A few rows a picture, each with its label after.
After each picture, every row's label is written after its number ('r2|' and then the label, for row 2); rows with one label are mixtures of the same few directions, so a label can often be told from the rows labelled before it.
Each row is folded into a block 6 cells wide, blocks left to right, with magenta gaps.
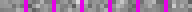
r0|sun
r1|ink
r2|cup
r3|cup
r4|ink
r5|ink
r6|cup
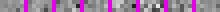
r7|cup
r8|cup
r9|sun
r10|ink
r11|ink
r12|cup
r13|sun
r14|ink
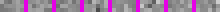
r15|ink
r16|sun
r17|ink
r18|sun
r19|sun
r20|ink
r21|ink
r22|cup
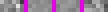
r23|cup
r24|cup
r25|cup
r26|sun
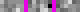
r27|cup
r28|sun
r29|ink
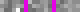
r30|cup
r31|ink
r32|ink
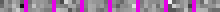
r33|sun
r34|cup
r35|sun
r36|cup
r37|ink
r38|cup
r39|ink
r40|sun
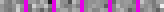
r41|cup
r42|cup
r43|ink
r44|sun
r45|cup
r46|sun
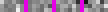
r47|cup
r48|sun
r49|cup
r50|ink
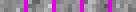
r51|cup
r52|ink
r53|sun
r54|ink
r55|cup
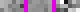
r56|ink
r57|cup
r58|sun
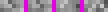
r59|sun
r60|sun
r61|ink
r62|cup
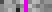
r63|cup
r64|ink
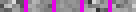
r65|ink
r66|ink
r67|cup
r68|sun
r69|ink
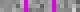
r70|cup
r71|sun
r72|cup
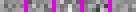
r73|cup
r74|cup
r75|sun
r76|sun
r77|sun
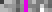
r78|ink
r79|sun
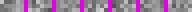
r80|ink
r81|sun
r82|sun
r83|cup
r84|ink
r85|ink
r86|cup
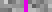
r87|sun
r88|ink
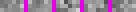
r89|ink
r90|ink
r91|sun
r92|cup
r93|ink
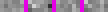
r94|cup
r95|ink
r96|cup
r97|ink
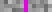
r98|sun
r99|cup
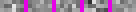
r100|sun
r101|ink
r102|cup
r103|sun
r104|sun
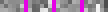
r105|ink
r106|cup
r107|ink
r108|sun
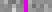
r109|sun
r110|cup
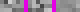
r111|sun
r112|sun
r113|sun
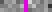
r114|ink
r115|ink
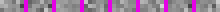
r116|ink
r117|sun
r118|ink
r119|ink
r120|sun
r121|sun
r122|sun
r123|cup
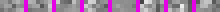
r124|sun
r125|sun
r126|ink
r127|ink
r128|ink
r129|ink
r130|sun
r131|ink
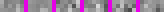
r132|cup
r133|cup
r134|cup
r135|sun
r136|cup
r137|cup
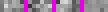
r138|cup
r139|ink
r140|ink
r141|cup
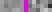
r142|cup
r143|sun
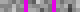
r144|sun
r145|sun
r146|sun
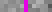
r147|sun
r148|ink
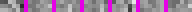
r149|sun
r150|ink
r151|sun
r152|cup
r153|cup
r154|sun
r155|ink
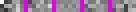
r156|ink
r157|ink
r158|cup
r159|ink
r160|sun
